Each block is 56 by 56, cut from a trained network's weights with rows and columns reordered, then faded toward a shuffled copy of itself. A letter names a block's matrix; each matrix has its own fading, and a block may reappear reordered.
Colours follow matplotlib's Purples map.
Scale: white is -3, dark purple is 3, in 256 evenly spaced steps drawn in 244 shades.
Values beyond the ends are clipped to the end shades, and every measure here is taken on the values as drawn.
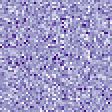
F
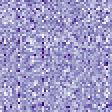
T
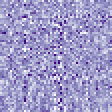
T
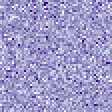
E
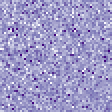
E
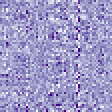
T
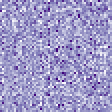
T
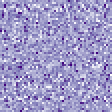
F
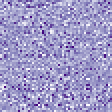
F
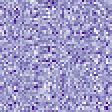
T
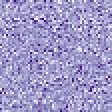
F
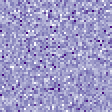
E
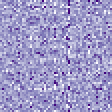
T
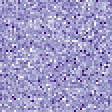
E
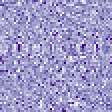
F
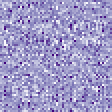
F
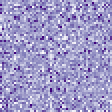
F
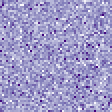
E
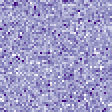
E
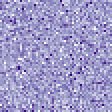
E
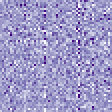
T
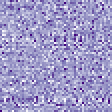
F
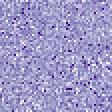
E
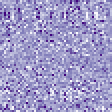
F
